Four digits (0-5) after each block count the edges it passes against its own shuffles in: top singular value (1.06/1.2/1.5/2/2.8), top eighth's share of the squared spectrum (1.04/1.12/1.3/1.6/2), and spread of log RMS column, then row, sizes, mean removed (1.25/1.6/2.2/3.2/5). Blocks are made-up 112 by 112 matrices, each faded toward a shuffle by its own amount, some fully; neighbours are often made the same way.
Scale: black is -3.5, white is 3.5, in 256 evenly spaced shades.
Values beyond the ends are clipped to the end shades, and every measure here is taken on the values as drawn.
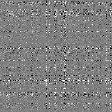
3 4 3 4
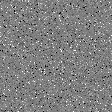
0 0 0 0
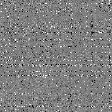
2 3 3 3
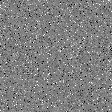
0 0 0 0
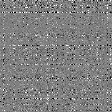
3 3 3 4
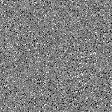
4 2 1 1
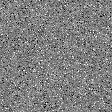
2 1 0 0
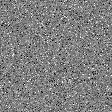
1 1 0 0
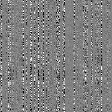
4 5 5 1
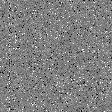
2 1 1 0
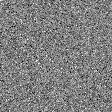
0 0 0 0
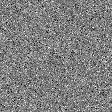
0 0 0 0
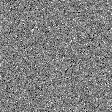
0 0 0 0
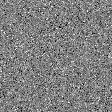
0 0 0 0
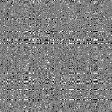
5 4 3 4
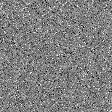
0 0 0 0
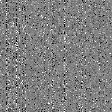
4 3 3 0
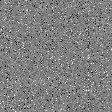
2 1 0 0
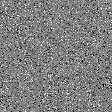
2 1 1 0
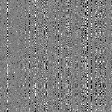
4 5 4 1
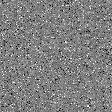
2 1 0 0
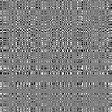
5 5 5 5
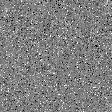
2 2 0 0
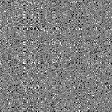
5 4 3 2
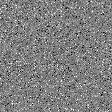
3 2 0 0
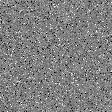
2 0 0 0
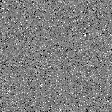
3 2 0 1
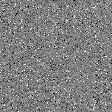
3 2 0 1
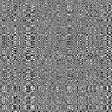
5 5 4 4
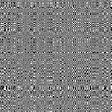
5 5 4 4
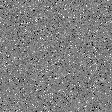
0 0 0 0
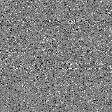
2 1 0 2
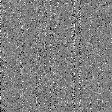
2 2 3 0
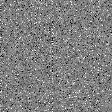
1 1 2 0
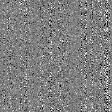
2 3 4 0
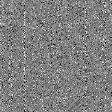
2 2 3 0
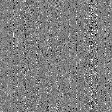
2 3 4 0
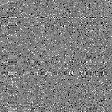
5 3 2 2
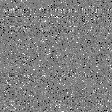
4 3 1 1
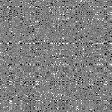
5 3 2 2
